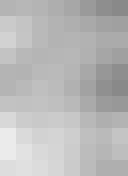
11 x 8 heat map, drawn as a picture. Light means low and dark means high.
The bottom left is the ninth with the lowest average. The field climbs toward the top right. On average the colour sits 30% of the way up the scale.
